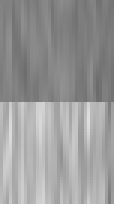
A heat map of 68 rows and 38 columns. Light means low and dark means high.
It is made of 2 by 1 panels. Panel 1,1: middling, streaked downward, faint in contrast. Panel 2,1: low, streaked downward.
